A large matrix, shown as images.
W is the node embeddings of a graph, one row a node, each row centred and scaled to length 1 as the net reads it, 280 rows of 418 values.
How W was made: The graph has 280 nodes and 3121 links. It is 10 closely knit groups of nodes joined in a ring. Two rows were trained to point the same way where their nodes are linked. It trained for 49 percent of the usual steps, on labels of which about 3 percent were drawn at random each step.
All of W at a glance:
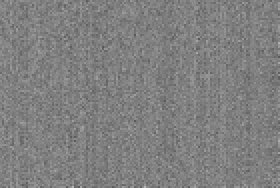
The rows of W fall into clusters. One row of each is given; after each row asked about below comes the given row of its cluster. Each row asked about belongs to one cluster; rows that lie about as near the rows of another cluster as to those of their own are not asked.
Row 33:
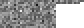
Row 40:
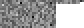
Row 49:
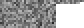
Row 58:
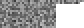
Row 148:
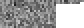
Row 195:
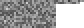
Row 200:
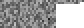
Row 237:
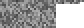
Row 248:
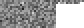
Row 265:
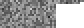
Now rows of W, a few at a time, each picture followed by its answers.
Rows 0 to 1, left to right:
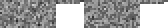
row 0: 49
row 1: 33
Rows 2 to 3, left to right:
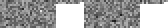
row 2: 248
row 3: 58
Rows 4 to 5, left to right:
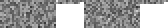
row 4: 200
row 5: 58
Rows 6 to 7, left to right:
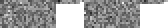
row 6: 40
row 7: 195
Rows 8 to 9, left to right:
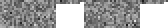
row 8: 148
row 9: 237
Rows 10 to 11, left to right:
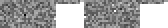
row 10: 195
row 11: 195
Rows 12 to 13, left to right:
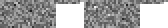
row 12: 195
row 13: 195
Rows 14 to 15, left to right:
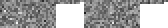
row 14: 49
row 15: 33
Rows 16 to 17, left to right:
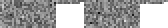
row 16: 148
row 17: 58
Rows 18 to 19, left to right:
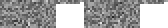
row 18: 49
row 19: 49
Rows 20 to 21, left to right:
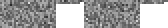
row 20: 148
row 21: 148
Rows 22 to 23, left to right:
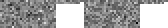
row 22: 200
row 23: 49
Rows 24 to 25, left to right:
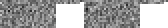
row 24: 40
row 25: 195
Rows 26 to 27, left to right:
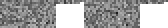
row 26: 49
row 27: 237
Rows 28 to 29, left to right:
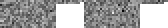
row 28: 200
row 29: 265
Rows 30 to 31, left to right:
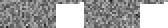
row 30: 200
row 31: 58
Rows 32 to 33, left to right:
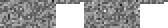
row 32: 33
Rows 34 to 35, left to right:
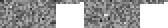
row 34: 40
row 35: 49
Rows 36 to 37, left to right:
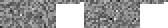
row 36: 200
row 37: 248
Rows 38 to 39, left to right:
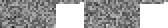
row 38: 248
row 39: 195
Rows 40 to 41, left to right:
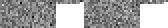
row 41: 248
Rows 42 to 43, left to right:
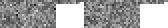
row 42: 237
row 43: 49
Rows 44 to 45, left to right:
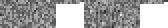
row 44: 40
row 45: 40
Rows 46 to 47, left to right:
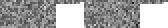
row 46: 49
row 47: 237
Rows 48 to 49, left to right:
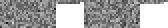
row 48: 148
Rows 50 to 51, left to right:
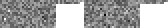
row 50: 58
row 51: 265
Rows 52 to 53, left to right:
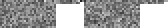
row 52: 265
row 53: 49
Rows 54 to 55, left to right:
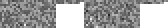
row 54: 237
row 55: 195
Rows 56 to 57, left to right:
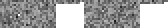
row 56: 237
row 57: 33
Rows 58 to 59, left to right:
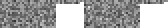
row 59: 58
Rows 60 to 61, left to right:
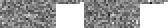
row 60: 195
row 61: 195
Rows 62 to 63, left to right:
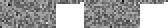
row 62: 148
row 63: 248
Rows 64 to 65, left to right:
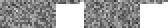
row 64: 195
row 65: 200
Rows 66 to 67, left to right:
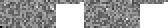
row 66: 200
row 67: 248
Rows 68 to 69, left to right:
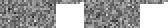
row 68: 40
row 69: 58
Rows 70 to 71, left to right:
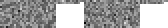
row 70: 200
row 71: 58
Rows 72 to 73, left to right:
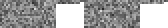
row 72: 265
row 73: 200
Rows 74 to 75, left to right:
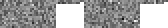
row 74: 265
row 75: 148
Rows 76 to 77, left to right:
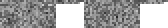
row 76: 237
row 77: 40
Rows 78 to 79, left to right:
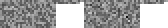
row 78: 195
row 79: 58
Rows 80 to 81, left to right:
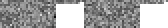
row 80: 237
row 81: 58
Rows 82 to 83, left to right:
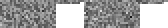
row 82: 148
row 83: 195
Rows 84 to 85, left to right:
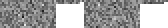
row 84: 237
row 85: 265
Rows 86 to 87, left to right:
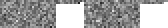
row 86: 49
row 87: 58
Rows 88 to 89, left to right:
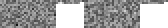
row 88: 248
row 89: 200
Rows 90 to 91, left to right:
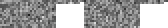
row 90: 200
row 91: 40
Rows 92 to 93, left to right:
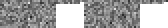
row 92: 49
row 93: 200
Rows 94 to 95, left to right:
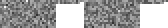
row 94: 58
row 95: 195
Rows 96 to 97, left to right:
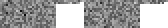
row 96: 195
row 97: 49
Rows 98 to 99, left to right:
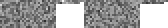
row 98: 200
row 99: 265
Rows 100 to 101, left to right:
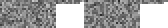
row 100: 49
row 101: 200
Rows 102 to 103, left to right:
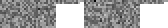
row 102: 58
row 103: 49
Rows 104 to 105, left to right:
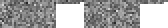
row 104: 148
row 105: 237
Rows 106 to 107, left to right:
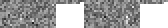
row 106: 33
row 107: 58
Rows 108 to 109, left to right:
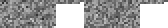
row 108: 33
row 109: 33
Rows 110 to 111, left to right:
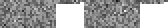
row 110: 265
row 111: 40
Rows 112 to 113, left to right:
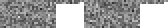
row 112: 248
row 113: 148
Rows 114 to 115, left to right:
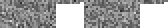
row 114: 148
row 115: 148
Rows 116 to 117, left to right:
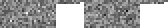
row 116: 265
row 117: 33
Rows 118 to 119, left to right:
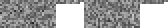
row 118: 33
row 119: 148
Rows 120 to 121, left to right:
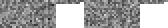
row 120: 33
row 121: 49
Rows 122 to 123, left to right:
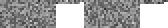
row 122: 248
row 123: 148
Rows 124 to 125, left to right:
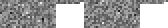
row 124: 33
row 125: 248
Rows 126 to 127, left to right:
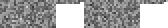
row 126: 33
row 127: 58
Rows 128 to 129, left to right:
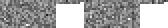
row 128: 148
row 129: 33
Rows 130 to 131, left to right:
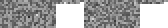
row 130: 40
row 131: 195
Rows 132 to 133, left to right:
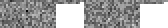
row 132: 237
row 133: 58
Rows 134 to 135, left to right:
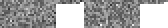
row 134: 265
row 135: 49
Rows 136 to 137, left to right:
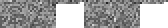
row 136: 248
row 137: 248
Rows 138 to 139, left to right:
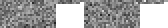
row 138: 265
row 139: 195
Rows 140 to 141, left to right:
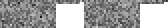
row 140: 237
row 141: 148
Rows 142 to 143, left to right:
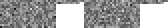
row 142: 200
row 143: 195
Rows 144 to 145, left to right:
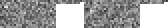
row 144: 49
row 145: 33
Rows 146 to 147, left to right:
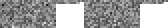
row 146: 195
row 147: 248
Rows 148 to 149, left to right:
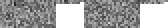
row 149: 40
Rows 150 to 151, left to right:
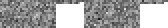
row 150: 237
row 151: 33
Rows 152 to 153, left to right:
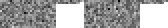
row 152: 195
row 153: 200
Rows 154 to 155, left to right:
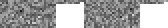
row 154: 33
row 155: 58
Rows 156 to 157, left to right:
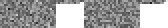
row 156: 40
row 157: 195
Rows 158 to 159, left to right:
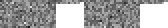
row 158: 40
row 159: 49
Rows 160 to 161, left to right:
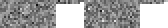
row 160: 33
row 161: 195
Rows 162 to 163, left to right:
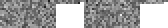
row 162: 49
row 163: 40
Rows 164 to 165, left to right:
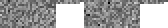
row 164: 40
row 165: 49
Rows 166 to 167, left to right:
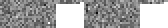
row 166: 265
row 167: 195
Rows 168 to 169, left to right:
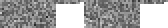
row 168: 195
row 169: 148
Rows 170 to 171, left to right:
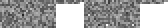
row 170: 237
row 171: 195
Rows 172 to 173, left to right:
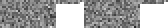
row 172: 58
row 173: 265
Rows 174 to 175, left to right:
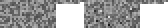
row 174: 200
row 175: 200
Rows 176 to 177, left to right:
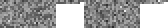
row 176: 33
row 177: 40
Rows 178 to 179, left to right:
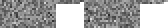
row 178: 265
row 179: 195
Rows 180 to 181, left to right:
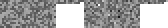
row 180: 33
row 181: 49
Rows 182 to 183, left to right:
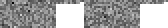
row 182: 40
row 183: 248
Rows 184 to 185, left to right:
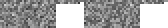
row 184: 49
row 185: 49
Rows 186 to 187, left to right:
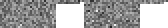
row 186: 265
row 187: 248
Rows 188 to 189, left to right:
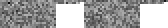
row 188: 195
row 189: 237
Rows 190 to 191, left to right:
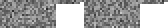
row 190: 265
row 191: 265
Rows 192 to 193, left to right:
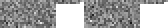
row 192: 195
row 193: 148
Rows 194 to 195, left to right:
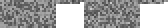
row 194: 148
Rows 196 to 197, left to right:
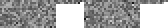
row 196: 49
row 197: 237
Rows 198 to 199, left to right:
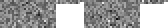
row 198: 200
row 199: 237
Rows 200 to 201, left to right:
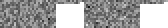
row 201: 58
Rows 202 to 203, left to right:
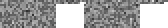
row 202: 237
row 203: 33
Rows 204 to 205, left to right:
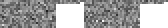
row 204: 200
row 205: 237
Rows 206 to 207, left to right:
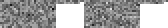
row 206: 200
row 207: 248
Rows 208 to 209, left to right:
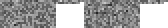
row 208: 195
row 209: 40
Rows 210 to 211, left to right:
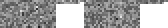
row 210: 200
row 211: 237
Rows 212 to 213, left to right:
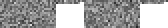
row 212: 248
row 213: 237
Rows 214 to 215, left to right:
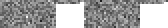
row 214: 195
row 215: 40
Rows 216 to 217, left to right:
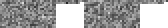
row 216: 248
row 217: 200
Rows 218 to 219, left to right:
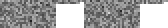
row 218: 195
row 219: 58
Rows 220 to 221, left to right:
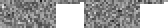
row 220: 148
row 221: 58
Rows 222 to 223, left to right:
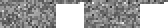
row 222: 237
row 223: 33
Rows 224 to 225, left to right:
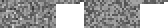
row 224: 33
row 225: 265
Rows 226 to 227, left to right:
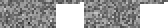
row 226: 237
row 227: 33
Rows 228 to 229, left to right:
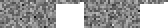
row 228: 200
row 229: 49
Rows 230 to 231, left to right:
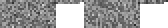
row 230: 248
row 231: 148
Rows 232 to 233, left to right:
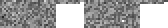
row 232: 49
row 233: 33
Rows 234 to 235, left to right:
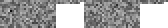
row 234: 200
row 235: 237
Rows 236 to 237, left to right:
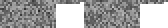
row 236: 265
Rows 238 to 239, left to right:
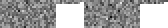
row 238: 58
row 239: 49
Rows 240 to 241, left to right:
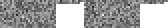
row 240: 148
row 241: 265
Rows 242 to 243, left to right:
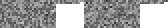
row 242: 58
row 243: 33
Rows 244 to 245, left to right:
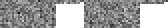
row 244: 40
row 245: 148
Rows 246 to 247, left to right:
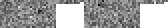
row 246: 265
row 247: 148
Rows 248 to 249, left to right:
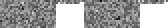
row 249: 237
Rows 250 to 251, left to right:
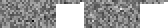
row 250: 58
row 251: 40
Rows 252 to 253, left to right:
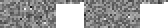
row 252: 200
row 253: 248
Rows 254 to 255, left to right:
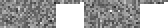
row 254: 49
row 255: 148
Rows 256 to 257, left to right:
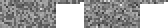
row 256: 148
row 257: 248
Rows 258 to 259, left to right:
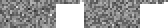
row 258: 58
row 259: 248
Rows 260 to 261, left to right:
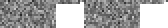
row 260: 265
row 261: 58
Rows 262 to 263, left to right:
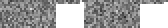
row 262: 237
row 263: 200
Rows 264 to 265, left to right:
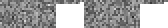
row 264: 237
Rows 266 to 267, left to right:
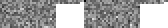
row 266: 58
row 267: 40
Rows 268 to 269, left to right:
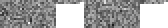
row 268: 195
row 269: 40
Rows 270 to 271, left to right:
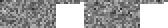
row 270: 49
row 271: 200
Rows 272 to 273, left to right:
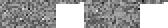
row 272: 248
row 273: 237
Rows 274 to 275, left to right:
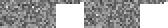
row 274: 49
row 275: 49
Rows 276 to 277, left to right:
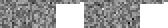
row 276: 40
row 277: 200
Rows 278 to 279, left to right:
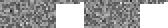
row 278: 200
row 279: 49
